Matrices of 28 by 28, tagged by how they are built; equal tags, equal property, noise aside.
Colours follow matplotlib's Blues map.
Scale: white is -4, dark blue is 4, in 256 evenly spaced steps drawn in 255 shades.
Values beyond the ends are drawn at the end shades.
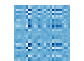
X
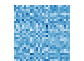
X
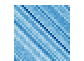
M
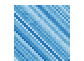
M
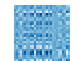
X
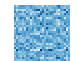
X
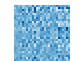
X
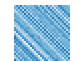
M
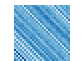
M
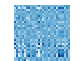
X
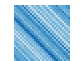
M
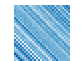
M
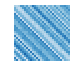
M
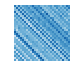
M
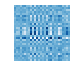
X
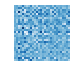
X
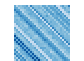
M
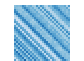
M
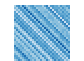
M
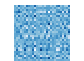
X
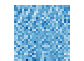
X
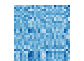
X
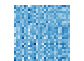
X
